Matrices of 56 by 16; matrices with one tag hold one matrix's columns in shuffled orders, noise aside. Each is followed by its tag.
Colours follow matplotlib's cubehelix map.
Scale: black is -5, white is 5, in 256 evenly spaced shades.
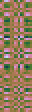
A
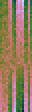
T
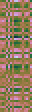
A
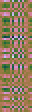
A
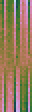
T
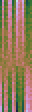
T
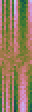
T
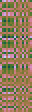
A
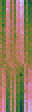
T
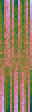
T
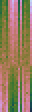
T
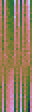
T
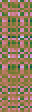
A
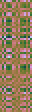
A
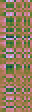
A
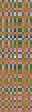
A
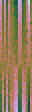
T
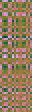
A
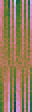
T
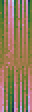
T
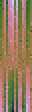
T
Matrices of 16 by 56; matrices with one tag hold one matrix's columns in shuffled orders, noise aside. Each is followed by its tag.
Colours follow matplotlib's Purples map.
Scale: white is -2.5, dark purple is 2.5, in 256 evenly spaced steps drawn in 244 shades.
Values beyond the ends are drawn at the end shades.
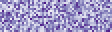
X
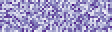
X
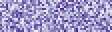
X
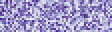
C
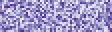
X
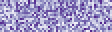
C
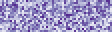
C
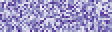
X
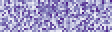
C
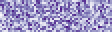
C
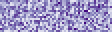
C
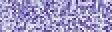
C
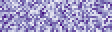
X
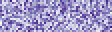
C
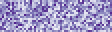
C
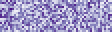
X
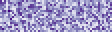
C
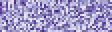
C
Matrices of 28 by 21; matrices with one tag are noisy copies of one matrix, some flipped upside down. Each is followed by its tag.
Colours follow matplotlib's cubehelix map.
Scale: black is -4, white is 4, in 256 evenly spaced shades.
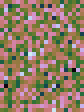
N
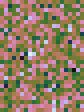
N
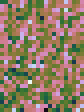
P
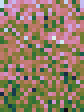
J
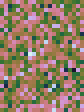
N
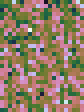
P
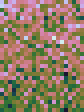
J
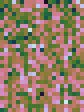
P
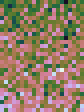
J
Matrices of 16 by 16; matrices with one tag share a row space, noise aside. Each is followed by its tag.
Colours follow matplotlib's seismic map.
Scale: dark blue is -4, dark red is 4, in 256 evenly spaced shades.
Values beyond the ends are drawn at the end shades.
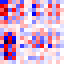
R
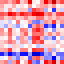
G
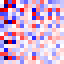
R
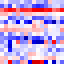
G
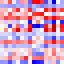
G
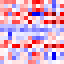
G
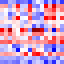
G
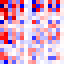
R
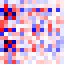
R
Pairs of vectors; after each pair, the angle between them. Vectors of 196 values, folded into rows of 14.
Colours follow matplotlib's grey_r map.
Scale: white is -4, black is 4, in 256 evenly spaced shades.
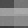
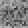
partly opposed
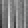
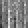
nearly parallel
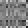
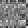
nearly opposite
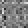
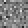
partly opposed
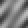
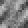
nearly parallel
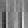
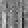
nearly opposite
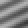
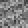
partly opposed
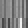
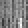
nearly parallel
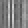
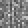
partly aligned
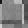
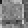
nearly parallel
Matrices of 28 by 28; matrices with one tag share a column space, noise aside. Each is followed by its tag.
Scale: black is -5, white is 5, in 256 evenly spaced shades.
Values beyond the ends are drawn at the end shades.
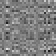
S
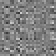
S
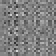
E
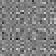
S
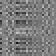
E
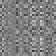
E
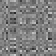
S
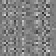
E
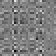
S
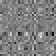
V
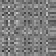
E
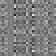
E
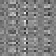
E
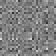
S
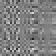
S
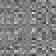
S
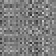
E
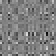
V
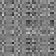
E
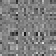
V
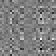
S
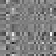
V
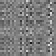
E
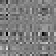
V
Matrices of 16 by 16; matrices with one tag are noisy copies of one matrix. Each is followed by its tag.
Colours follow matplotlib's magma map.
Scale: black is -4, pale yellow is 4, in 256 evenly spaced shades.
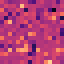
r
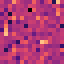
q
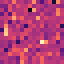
q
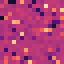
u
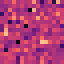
q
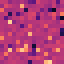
r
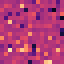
r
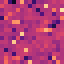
u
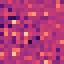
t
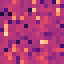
q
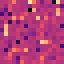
q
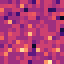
r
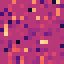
q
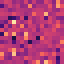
t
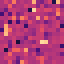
q
